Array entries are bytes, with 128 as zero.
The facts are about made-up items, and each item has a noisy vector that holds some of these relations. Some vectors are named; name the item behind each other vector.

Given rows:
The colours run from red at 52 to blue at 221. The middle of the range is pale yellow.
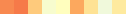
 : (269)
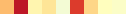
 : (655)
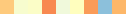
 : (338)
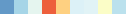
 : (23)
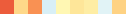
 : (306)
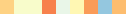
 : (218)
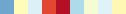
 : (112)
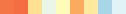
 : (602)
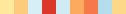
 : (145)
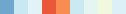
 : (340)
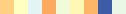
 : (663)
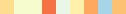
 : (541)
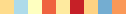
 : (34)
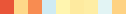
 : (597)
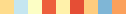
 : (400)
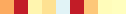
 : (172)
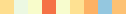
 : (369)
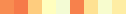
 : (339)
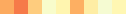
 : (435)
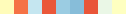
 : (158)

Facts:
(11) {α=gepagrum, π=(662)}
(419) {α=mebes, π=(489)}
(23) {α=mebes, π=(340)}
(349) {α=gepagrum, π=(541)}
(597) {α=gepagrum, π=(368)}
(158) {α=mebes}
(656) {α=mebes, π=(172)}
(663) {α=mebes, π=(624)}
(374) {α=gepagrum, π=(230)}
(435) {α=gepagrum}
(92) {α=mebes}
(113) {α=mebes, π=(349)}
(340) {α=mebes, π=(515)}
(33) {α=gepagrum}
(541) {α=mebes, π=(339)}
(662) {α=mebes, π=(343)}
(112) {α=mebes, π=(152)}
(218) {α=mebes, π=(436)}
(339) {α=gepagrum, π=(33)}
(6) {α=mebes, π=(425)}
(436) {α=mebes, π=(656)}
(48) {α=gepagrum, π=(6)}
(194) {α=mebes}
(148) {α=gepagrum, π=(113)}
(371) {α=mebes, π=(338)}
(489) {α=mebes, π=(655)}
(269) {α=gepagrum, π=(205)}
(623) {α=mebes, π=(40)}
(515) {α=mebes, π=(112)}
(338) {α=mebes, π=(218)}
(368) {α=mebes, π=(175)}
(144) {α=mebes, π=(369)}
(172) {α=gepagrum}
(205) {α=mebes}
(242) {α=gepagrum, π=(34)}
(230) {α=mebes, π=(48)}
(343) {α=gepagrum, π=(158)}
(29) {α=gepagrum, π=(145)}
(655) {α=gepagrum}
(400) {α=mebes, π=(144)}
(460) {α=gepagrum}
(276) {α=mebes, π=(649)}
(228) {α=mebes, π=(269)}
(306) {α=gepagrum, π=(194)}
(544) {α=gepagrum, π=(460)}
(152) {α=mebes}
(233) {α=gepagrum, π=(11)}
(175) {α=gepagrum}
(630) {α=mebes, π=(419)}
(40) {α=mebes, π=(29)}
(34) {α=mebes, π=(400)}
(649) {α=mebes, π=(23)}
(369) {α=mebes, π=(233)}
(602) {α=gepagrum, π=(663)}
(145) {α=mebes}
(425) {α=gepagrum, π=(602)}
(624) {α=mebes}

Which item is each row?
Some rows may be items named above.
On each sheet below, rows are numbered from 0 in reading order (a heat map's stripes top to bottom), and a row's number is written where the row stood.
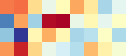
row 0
(602)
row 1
(152)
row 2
(276)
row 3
(343)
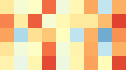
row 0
(6)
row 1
(374)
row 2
(371)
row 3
(6)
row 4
(230)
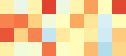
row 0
(230)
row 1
(425)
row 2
(148)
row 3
(92)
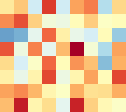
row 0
(145)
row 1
(11)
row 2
(649)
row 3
(242)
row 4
(144)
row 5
(230)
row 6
(48)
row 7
(33)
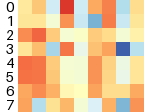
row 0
(145)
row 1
(662)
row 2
(233)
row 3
(624)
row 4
(29)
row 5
(29)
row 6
(48)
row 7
(623)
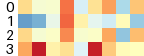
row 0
(656)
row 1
(649)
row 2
(113)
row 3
(172)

